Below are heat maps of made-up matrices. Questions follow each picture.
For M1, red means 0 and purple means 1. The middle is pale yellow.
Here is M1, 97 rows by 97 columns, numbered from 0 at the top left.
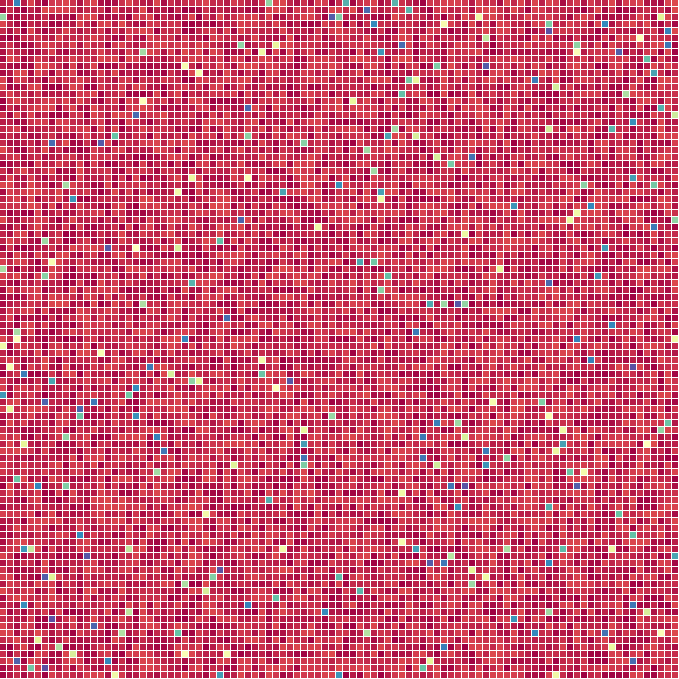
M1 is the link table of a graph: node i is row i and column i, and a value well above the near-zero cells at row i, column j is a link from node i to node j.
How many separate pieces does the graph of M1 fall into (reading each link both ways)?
6
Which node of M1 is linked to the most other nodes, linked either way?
node 78
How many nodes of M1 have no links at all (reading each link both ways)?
5
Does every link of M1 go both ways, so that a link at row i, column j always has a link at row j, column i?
yes
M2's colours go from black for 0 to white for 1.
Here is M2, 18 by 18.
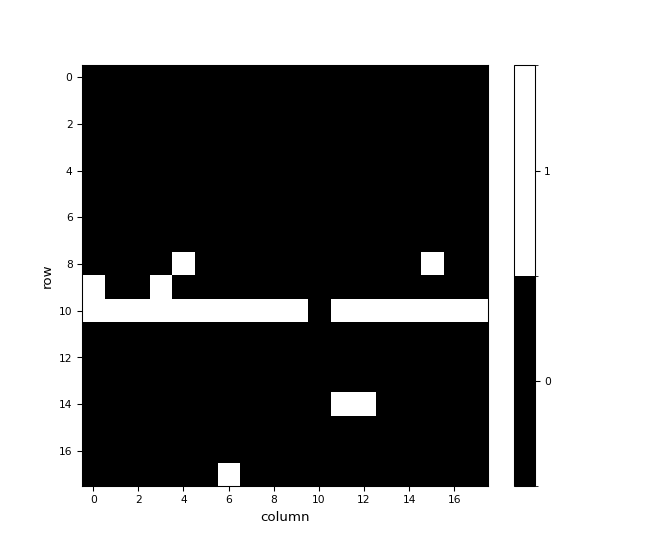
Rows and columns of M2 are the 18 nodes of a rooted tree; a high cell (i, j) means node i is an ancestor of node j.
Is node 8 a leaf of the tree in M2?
no
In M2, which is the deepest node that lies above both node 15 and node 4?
8
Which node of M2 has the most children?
10
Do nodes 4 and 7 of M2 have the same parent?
no
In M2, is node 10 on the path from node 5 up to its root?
yes
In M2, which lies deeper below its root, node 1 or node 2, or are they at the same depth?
the same depth
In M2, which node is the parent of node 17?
10
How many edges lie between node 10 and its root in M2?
0
